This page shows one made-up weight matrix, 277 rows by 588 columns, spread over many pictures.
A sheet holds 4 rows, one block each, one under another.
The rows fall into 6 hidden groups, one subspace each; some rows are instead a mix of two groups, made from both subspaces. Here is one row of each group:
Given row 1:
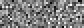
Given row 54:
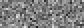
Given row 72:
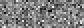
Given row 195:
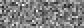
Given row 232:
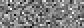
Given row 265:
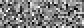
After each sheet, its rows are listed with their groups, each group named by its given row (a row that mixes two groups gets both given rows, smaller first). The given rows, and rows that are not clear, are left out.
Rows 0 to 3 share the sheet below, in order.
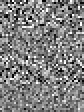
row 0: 232
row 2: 265
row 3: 195
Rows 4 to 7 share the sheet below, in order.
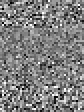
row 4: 72 and 232
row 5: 265
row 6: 72
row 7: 195
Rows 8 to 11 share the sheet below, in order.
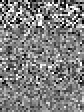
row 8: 265
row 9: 54
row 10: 72 and 265
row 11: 1
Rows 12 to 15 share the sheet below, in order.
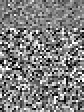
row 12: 232
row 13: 232
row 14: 265
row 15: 195
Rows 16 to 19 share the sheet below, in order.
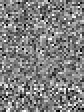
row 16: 72
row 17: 72
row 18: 195
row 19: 54 and 265
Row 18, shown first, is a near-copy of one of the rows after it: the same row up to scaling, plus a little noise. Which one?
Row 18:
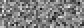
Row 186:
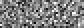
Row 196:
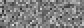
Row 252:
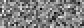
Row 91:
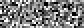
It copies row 252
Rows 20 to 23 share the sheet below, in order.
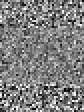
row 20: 54
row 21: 54
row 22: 1
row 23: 195
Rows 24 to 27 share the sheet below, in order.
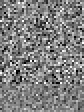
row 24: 72
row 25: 1 and 195
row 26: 54
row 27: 195
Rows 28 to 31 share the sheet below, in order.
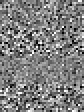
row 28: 1
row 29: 232
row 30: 54 and 72
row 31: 232
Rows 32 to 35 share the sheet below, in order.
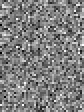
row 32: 1
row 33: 1
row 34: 54
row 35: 72
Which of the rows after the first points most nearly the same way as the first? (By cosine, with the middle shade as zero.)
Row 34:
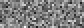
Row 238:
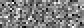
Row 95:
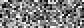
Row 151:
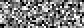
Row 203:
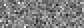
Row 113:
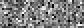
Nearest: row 95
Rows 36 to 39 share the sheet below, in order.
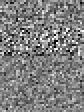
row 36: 232
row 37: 72 and 195
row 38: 1 and 54
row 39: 72 and 232
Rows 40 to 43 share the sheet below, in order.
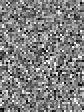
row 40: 54 and 232
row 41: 54 and 72
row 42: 1
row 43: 1 and 54
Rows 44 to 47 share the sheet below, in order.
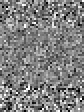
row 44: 54 and 195
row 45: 72
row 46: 54
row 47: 54
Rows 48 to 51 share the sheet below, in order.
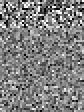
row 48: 54 and 72
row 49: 265
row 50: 54 and 72
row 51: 195
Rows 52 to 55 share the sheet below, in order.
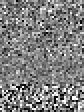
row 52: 72
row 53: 1
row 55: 195
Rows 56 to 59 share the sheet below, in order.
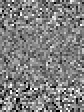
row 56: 195 and 232
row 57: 1 and 195
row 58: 265
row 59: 54
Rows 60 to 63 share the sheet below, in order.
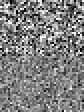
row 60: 232 and 265
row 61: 72
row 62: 195
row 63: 1
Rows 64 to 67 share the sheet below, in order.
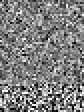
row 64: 265
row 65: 54 and 232
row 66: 54 and 195
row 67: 54
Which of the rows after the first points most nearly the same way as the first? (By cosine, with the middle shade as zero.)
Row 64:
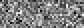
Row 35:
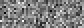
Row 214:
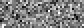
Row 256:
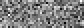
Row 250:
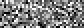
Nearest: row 214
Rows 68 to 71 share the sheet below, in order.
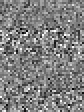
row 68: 54
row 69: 54 and 195
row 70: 1 and 232
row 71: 54 and 72
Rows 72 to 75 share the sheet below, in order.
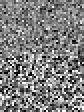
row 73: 195
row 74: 232
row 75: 265
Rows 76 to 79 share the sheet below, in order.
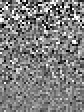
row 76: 54
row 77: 195
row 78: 54 and 265
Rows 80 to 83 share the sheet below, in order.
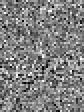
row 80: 72
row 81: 72 and 265
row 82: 232
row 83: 54
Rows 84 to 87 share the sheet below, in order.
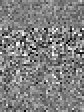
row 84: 1
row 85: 54
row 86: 54
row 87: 265
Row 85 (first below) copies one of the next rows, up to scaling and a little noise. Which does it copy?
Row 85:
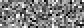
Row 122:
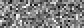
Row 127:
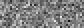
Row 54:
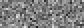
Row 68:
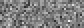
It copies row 54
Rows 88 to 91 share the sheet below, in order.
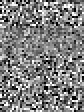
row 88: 195
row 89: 54
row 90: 1
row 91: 195
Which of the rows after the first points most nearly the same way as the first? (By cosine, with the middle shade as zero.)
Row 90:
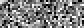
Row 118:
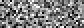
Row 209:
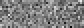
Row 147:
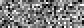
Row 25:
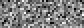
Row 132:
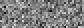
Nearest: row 147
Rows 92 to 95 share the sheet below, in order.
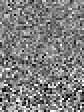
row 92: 232
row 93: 54
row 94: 265
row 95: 1 and 54
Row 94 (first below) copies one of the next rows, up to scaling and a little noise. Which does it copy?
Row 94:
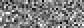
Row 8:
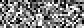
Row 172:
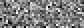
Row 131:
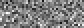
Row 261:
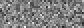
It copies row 131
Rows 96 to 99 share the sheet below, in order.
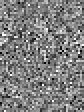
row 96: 72
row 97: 1 and 72
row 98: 1 and 195
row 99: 265
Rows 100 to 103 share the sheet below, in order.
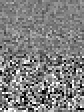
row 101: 265
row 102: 54
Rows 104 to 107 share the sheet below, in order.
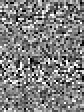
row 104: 232
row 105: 1 and 54
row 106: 265
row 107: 72
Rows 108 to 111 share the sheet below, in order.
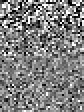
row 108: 1
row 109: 72
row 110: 232
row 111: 232
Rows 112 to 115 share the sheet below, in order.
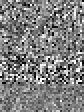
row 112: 54 and 195
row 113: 54 and 72
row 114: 72
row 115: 54
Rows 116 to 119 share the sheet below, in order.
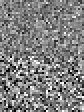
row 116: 1 and 72
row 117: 195
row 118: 232 and 265
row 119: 265
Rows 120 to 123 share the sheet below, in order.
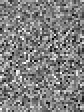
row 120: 1 and 232
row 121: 195
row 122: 54
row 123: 1
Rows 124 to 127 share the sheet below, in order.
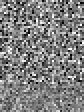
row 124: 72 and 232
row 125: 1 and 54
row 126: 54
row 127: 54
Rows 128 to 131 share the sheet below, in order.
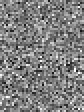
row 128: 72
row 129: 232
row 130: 54 and 265
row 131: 265
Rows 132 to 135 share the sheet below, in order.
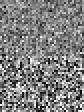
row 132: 72 and 265
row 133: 72 and 195
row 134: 265
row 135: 72
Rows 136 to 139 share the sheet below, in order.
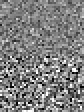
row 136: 1
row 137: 232 and 265
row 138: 195
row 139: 232
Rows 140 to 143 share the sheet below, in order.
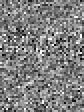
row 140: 1
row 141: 72
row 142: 232
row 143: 72
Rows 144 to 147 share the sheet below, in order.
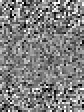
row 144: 195 and 232
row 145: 1 and 54
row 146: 1 and 54
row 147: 1
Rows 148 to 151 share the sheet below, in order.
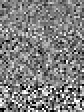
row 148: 1
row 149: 265
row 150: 195 and 265
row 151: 54
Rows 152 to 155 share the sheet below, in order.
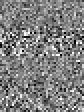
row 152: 54
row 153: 54
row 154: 1 and 72
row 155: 265
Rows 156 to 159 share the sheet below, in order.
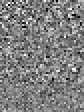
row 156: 54 and 232
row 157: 1 and 54
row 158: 195
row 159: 72
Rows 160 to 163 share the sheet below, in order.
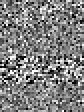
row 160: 72
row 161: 1 and 265
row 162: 232
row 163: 1 and 232
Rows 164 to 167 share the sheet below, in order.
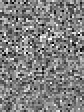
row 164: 195 and 232
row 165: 72
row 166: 232
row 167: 54
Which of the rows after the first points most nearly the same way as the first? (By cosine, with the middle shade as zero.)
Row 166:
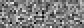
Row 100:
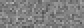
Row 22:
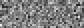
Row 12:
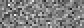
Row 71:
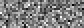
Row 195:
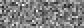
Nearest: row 100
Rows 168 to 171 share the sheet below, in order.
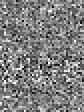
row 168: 72
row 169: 265
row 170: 72 and 265
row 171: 265
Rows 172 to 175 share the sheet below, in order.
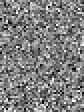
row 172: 265
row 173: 1
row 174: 195
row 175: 72
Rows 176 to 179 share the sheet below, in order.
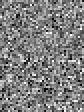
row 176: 54
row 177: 1 and 265
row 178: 54
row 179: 1 and 195
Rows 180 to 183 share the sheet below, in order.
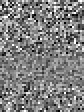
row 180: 1 and 232
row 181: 54 and 265
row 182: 232
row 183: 54
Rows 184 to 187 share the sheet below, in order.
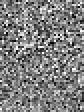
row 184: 72
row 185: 72 and 232
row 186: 195
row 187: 1
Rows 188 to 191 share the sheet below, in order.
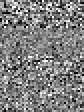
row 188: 265
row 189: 54
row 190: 1
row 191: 72
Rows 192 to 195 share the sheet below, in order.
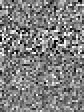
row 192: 1
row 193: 195
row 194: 54
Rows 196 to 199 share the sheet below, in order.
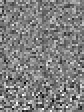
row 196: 195
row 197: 195
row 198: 265
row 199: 195 and 232
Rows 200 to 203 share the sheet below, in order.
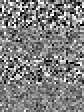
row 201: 265
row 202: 1 and 265
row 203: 72 and 265
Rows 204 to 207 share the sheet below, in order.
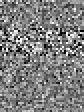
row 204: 195
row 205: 265
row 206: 54
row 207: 232
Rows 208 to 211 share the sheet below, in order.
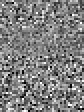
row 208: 232
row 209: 1
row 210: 54 and 195
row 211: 54
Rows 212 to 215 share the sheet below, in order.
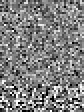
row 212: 232 and 265
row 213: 232
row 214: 54
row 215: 232
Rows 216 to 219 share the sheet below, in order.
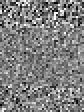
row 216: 195
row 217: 195
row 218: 232
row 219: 54
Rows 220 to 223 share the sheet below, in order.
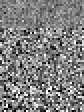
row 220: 72
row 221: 1 and 54
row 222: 1 and 265
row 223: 265
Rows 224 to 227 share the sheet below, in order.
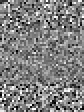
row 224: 1
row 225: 195 and 232
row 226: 265
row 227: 195
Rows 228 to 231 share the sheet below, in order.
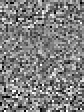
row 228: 232
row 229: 265
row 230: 195
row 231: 265
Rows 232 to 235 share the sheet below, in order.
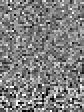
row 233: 232
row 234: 1
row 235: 232
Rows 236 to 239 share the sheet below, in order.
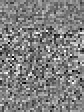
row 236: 232
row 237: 1
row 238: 232
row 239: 54 and 195
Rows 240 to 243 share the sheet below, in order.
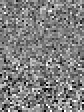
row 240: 72
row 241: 54 and 195
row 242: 265
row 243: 1
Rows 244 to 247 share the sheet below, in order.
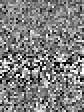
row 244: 72 and 265
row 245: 265
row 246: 1
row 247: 72
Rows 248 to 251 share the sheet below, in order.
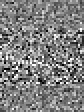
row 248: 232
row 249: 1
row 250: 265
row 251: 195
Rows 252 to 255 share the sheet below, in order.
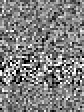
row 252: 195
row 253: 232
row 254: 54
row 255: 1 and 54
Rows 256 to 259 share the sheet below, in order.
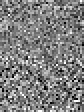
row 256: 1
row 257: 1
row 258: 265
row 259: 1 and 195
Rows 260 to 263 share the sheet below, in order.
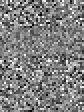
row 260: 232
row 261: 265
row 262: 265
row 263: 232
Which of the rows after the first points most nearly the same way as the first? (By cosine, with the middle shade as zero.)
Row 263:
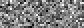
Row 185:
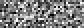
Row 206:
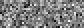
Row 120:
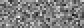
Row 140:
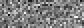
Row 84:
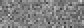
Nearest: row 185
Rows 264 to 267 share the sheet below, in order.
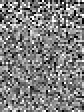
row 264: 54 and 265
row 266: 1
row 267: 265
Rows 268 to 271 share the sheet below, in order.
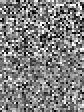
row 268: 54 and 72
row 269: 72
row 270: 265
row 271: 72 and 195
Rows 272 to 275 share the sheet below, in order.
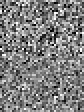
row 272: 195
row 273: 1 and 72
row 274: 54
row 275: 195
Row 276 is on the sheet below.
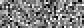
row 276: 1
